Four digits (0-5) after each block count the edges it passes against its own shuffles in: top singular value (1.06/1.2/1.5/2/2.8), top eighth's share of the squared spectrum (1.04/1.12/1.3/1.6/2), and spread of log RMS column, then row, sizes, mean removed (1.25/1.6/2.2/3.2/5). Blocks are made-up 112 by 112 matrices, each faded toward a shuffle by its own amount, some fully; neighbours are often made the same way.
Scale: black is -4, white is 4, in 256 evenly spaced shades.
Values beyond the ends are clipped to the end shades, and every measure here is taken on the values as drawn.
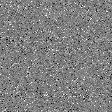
0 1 0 2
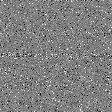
1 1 0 1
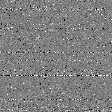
3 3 0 3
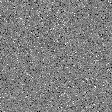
2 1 0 0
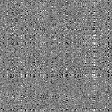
5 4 3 3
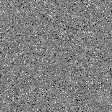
1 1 0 0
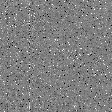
3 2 1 0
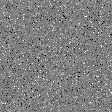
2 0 0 0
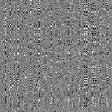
5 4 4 3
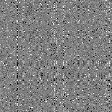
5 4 3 2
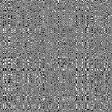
5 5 4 3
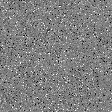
2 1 0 0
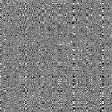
5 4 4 3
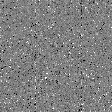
3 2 1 0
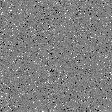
3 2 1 0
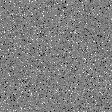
2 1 0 0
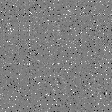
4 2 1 1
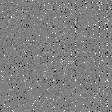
4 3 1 1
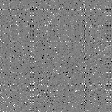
5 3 2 2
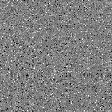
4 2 1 0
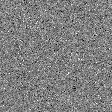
0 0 0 0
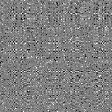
5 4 3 3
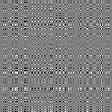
5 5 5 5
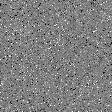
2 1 0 0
